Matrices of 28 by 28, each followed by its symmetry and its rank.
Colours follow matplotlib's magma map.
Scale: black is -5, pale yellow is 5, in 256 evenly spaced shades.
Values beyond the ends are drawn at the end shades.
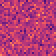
neither, full rank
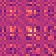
symmetric, rank three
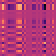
neither, rank one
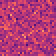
neither, full rank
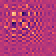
symmetric, rank three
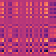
neither, rank one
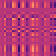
neither, rank one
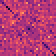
symmetric, full rank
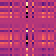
neither, rank one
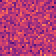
neither, full rank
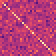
symmetric, full rank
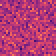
neither, full rank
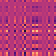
neither, rank one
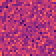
symmetric, full rank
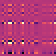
neither, rank one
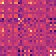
symmetric, rank three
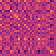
symmetric, rank three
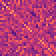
symmetric, full rank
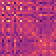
symmetric, rank three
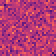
symmetric, full rank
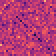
symmetric, full rank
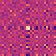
symmetric, rank three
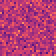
neither, full rank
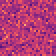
neither, full rank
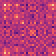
symmetric, rank three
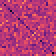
symmetric, full rank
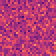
neither, full rank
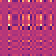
neither, rank one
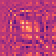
symmetric, rank three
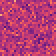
symmetric, full rank
